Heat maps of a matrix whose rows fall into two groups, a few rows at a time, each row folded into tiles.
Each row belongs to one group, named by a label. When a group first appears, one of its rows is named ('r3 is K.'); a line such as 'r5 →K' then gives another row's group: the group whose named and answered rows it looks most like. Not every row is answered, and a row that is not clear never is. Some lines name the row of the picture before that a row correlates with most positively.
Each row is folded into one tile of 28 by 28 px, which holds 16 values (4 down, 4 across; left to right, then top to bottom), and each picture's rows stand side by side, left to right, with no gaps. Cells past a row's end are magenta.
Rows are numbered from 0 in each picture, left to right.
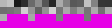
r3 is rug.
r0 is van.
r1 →van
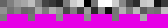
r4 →rug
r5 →van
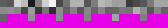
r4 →van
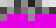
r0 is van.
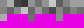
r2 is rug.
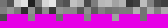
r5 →rug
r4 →van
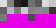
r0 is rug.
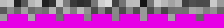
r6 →van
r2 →rug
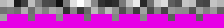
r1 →rug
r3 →rug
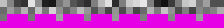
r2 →van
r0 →rug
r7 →van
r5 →rug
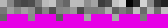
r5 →rug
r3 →van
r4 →van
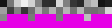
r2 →rug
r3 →van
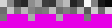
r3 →rug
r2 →van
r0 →rug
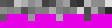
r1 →van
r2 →van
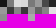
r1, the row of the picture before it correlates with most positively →2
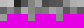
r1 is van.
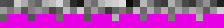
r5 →rug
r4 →van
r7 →van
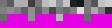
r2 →van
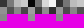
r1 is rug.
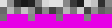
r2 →rug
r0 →rug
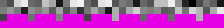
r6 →rug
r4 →van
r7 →van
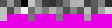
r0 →van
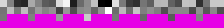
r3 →van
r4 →rug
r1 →rug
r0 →rug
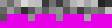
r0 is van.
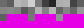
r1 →rug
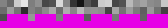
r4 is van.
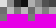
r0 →rug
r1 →rug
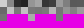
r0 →rug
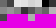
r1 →van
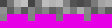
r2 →rug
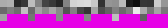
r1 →rug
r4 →van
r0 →van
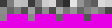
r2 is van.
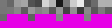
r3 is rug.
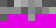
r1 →van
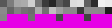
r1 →rug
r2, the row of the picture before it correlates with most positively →0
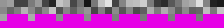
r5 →rug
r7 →rug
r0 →van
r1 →van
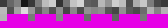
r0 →van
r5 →rug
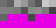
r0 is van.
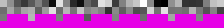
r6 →van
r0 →rug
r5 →rug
